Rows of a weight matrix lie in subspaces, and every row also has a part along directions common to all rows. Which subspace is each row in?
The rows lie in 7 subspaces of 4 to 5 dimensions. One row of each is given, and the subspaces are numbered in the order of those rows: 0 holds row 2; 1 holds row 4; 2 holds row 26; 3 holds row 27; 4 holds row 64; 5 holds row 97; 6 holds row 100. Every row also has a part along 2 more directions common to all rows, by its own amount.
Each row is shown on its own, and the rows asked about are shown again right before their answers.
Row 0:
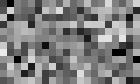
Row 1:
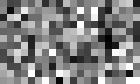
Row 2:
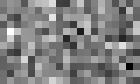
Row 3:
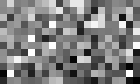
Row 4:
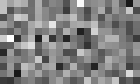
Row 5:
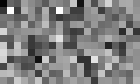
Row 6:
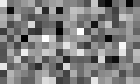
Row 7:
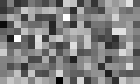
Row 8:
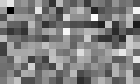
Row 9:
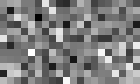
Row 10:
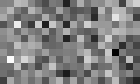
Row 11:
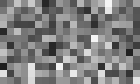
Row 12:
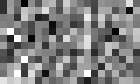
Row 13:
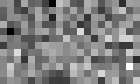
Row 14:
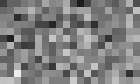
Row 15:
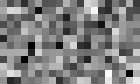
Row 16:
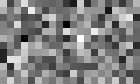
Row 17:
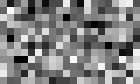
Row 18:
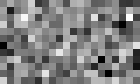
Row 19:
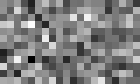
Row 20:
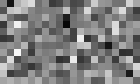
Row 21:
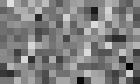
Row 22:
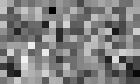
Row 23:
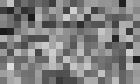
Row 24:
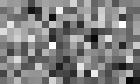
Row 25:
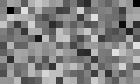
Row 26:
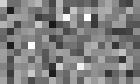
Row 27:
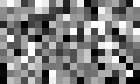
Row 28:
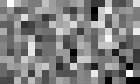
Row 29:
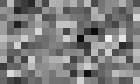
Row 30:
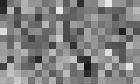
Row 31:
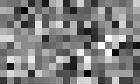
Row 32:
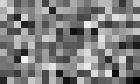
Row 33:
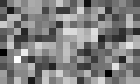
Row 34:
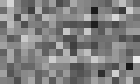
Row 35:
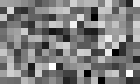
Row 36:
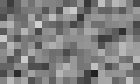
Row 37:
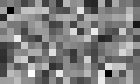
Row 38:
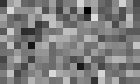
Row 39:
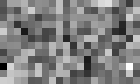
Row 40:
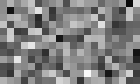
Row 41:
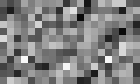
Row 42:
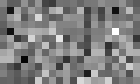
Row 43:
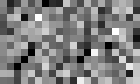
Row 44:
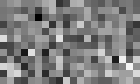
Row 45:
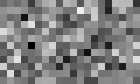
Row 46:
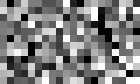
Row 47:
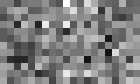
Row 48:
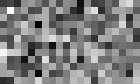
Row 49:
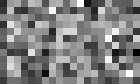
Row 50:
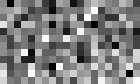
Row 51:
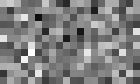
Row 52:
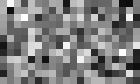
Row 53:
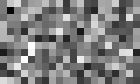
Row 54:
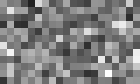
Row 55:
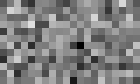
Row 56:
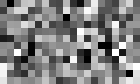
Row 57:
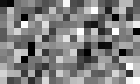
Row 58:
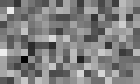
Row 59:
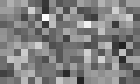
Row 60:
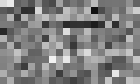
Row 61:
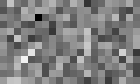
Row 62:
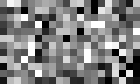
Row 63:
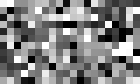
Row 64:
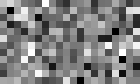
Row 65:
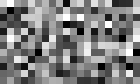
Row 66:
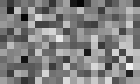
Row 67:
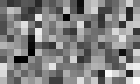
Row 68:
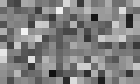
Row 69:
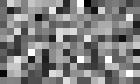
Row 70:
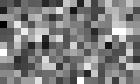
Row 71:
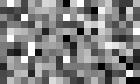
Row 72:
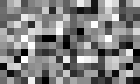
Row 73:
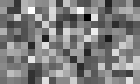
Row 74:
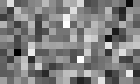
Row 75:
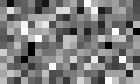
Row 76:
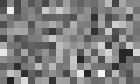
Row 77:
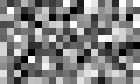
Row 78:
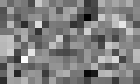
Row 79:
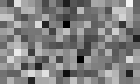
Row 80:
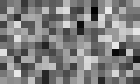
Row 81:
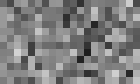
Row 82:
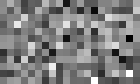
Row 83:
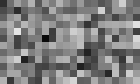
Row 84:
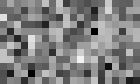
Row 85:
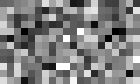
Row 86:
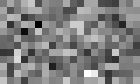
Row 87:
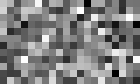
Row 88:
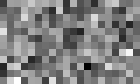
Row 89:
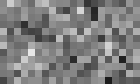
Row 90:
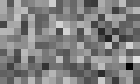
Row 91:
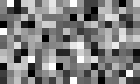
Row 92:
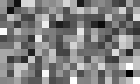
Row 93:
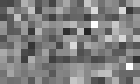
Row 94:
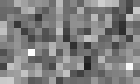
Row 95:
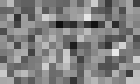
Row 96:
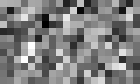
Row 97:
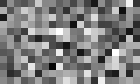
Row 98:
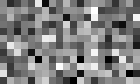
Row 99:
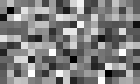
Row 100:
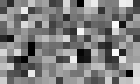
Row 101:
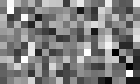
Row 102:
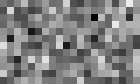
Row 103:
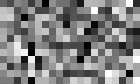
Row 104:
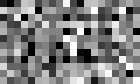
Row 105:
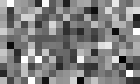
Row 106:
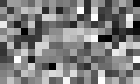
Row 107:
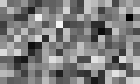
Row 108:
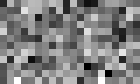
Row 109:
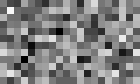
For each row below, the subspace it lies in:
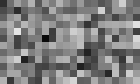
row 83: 4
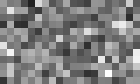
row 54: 3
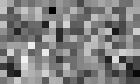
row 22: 4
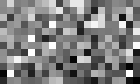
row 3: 2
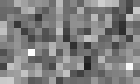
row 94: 5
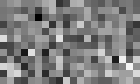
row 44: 4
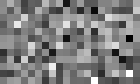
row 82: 2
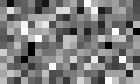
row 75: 3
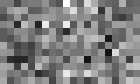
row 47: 6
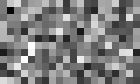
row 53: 5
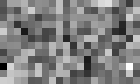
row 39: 5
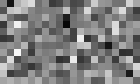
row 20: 6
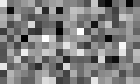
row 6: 5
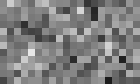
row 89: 3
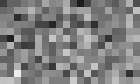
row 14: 1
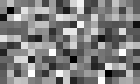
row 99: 1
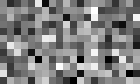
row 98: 4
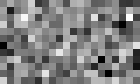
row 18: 3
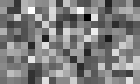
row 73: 2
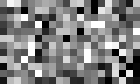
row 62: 4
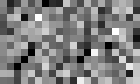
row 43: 1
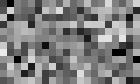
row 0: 0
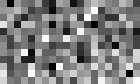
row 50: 2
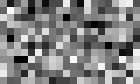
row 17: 0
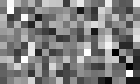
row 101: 1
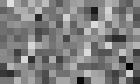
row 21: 6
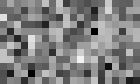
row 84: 1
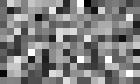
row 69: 4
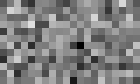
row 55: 2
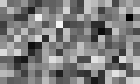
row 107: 0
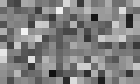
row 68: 2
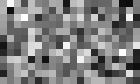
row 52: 3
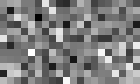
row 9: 4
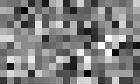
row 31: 6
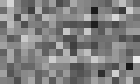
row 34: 0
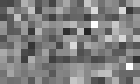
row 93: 0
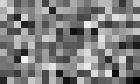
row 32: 4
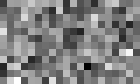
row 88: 5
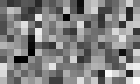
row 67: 2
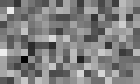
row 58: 5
